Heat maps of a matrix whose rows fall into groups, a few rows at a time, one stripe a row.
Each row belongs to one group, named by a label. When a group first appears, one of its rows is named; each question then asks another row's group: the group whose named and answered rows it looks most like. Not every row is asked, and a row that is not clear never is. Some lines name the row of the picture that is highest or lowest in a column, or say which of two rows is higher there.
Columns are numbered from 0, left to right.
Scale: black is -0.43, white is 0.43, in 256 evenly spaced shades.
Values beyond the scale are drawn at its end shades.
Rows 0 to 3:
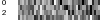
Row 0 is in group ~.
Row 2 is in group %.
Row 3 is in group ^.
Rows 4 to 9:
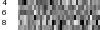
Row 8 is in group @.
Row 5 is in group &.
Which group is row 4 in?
^
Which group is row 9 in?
~
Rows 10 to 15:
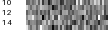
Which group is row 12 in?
@
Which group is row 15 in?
&
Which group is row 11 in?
&
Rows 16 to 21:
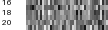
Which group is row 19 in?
%
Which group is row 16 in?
%
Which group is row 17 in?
^
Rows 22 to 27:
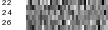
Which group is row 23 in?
^
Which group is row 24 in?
@
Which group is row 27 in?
^
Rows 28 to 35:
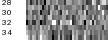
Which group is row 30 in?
@
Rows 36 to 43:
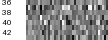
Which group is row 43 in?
@
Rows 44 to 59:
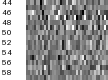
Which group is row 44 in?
@
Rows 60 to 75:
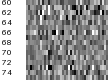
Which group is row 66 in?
&
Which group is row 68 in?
&
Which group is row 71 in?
^
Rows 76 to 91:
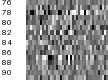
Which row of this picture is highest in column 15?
79
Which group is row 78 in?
^
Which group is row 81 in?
~
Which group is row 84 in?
&
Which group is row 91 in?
@
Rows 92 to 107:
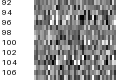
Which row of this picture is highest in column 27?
100
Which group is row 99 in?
&
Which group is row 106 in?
%
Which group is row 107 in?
&
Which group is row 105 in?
&
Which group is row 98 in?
&
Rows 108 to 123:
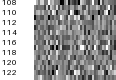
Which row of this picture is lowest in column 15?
117
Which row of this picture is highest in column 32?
111
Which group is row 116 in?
%
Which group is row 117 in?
^
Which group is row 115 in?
^
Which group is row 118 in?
%
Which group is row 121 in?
@
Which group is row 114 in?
%
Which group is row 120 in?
@
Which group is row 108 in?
&
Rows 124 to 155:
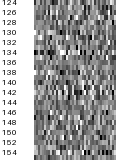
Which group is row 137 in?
^
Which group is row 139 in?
%
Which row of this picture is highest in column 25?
142
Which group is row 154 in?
%
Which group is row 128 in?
@
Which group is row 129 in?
^
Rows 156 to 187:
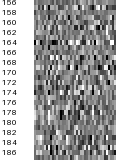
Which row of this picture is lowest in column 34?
161
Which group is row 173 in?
^
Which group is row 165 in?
@
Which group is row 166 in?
^
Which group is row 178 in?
&
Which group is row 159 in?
@
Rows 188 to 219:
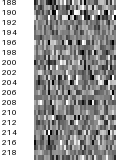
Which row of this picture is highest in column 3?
208
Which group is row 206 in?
@
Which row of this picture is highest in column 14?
191
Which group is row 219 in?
^
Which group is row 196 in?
@
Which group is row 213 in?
%
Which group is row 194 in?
@
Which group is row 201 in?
%
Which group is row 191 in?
&
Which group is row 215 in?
@
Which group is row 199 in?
%
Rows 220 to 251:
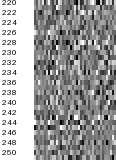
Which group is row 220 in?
@
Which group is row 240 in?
%
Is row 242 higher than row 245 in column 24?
No
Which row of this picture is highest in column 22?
245
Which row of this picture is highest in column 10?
251
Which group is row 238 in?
@
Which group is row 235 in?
^
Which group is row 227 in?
%
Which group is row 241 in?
~
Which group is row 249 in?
&
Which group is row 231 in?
~
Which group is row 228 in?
^
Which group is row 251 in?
@
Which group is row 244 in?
&
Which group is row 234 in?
%
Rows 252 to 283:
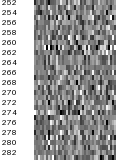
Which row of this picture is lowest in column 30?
256
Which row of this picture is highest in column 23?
270
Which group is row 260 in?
~
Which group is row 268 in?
~
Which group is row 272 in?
@
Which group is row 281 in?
%
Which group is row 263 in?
%
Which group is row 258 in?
@
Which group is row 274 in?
&
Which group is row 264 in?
%
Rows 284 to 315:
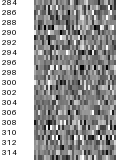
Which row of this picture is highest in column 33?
289
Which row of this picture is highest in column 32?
311
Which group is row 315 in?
^
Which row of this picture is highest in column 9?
311
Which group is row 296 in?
~
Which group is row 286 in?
@
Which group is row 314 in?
%
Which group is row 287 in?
^
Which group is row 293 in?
^
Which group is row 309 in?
%
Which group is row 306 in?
@
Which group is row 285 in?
%
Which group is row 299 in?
%
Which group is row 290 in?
&
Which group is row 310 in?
@
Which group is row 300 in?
&
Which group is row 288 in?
^
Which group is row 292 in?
@
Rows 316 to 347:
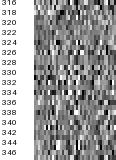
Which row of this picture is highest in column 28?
321
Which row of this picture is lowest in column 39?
346
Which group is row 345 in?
~
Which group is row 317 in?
~
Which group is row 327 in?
~
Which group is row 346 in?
@
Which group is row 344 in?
~
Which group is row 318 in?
&
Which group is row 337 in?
~
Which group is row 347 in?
~
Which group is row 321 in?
^
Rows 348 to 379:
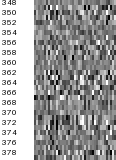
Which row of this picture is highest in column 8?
349
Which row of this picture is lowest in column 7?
367
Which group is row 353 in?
&
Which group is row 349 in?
%
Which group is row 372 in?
^
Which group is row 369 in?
%
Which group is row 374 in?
@
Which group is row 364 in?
^
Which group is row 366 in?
&
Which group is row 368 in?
%
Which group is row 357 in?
@
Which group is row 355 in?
^
